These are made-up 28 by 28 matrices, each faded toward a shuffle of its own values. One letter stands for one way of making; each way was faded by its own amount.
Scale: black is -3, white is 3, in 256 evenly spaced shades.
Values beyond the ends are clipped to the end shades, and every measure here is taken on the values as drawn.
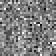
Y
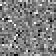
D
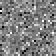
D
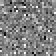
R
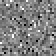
D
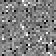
R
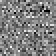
Y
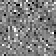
R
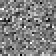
Y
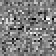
Y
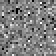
R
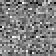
Y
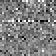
Y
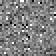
R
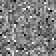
D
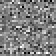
Y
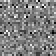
Y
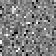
R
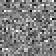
Y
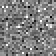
D
